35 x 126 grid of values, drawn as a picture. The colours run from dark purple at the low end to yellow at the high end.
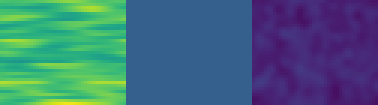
It is made of 1 by 3 panels. Panel 1,1: high, streaked across. Panel 1,2: low, flat. Panel 1,3: very low, blotchy, faint in contrast.
